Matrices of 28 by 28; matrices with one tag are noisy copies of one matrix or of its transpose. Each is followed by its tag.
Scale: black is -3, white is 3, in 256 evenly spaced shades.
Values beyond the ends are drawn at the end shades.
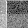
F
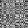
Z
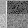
F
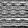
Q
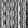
Q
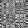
Z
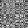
Z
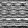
Q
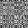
Z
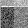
F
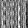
Q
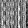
Q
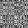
Z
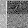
F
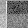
F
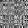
Z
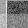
F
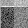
F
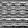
Q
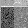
F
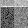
F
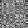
Z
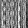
Q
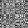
Z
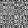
Z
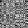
Z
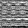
Q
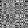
Z
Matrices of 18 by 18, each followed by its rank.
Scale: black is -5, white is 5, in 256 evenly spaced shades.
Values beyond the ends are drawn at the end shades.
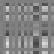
one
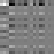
one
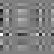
one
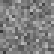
full rank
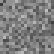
full rank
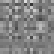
three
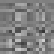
two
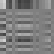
one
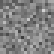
full rank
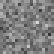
full rank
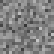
full rank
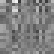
two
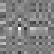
two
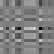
one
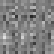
three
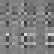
two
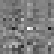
three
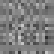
two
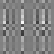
one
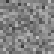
full rank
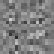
three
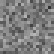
full rank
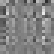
two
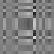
one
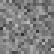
full rank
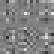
three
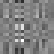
two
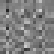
three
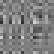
two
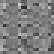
three
